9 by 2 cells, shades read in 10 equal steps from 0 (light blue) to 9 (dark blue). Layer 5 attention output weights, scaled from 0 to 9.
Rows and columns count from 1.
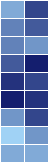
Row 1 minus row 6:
-7 -1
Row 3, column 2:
3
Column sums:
38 52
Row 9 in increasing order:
2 2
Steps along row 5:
down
